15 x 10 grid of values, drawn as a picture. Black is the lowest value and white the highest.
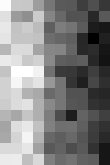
There is an overall slope up to the left. The left part is higher, up to a seam about 40% of the way across. The ninth with the highest average is the middle left.
